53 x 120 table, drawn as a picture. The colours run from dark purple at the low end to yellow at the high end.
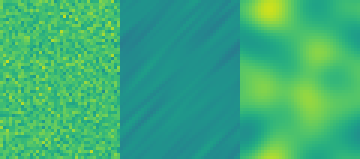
It is made of 1 by 3 panels. Panel 1,1: high, fine-grained. Panel 1,2: middling, slanting up to the right, faint in contrast. Panel 1,3: high, smooth.
